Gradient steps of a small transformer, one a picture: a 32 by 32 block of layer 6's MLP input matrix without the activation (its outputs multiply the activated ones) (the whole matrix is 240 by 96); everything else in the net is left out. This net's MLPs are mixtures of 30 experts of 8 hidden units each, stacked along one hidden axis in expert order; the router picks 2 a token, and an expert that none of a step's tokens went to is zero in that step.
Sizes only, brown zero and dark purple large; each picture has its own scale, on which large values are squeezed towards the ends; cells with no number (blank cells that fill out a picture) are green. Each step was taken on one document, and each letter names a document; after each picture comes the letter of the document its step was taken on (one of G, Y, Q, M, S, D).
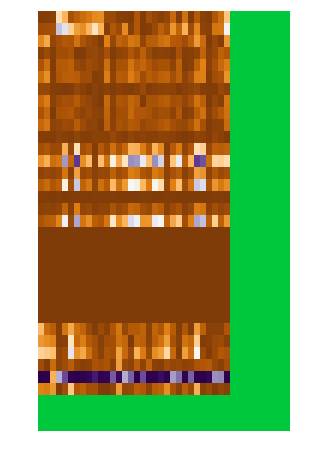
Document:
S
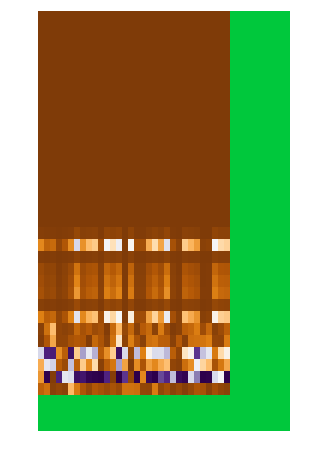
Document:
S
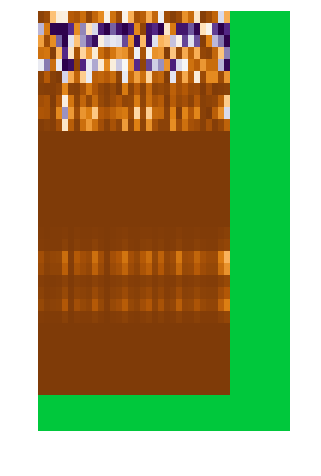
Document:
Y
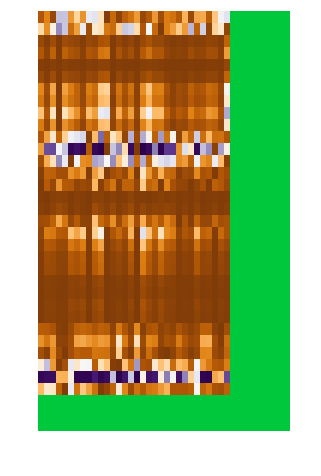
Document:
S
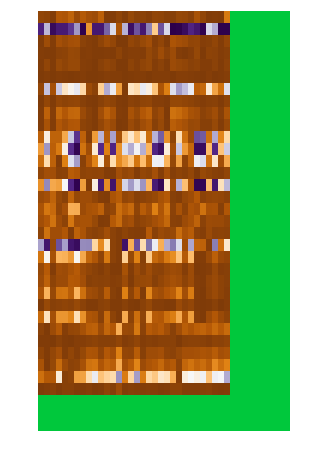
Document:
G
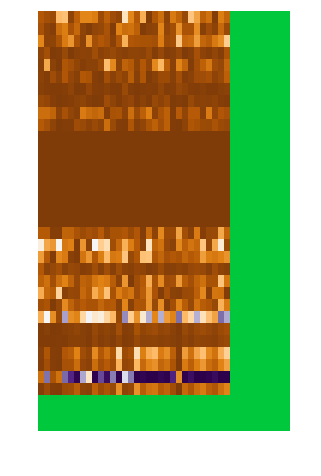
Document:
Y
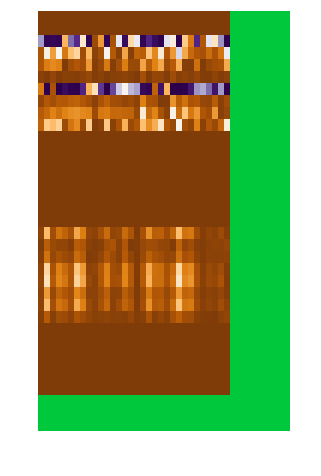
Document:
G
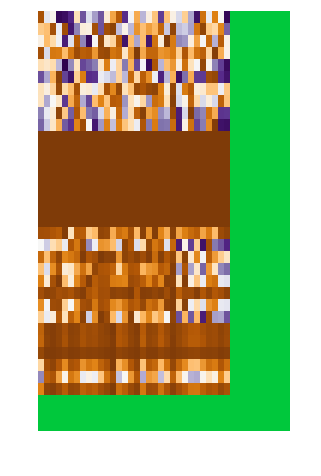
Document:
Y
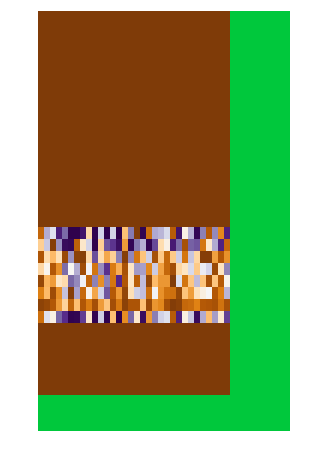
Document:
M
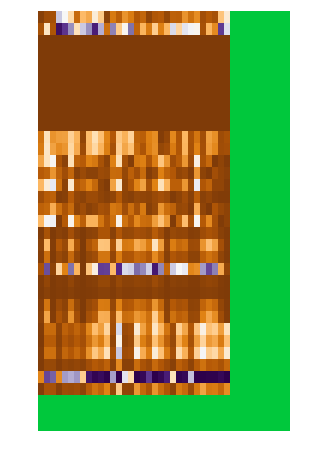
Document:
S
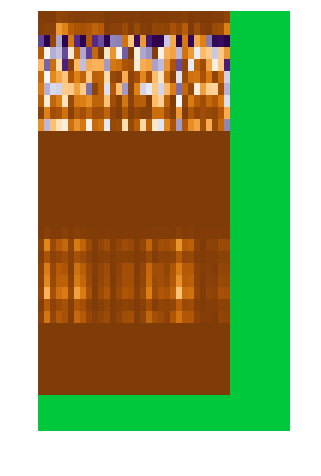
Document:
G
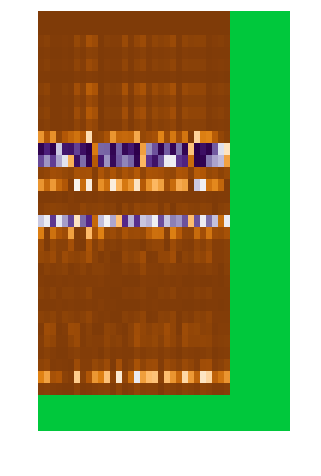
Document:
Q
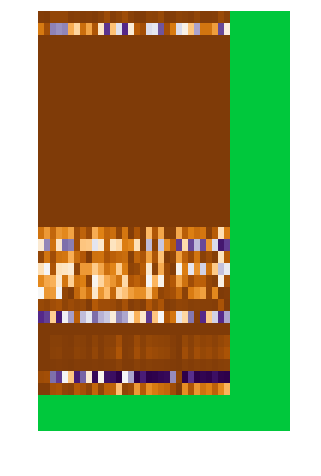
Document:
Y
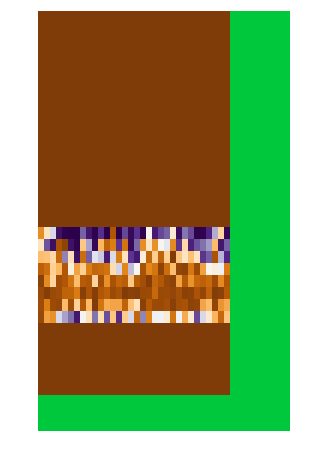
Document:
M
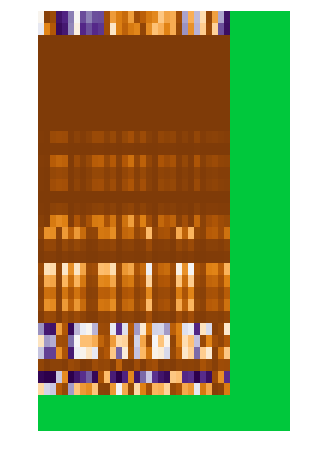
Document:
S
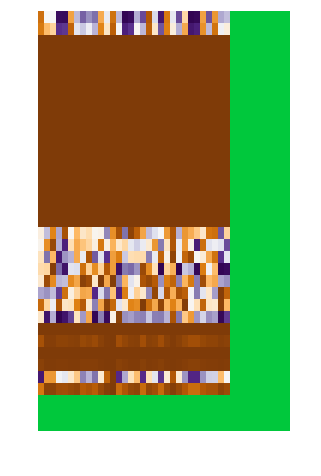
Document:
Y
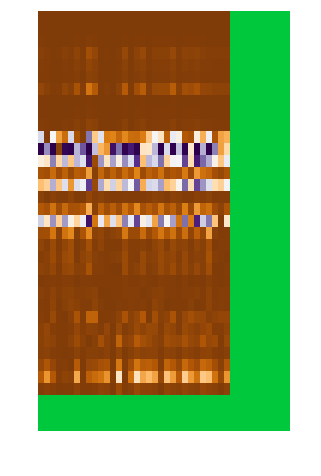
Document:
Q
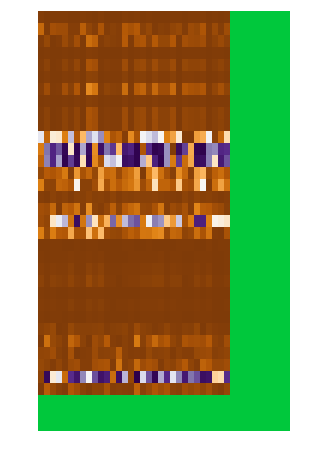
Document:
Q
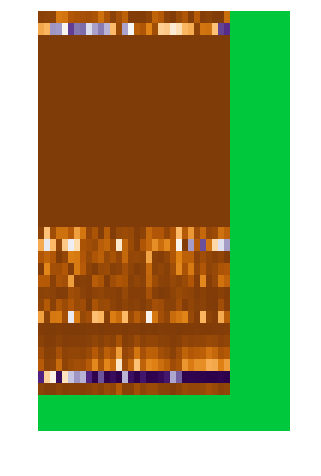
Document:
G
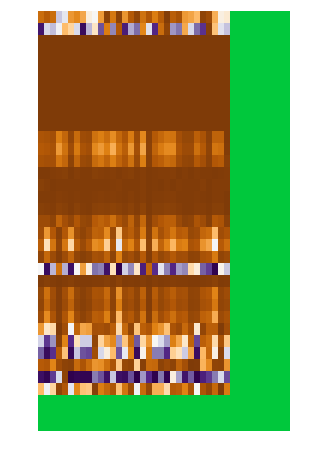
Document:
S
